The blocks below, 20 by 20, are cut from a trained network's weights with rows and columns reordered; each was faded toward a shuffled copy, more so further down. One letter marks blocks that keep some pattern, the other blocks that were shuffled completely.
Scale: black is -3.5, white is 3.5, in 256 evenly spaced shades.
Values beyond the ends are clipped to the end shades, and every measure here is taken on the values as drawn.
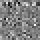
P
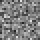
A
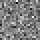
A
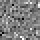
A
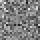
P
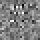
P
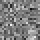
P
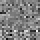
P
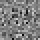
P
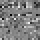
P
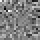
P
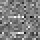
P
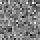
A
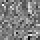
P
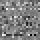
P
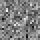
A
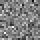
A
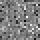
A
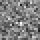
A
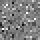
A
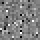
A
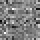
P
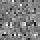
P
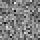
A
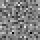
A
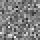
A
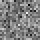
A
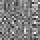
P
